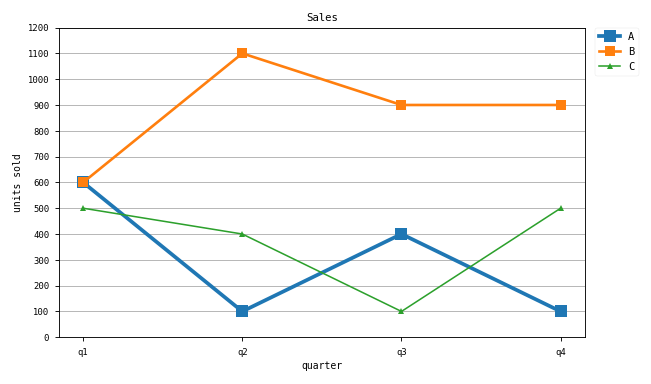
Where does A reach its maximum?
q1
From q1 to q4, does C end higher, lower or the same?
the same
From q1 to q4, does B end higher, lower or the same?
higher
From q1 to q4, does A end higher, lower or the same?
lower
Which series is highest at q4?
B
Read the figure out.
Title: Sales
x-axis: quarter, ticks q1 q2 q3 q4
y-axis: units sold, ticks 0 100 200 300 400 500 600 700 800 900 1000 1100 1200
Legend: A, B, C
Values:
A: 600 100 400 100
B: 600 1100 900 900
C: 500 400 100 500
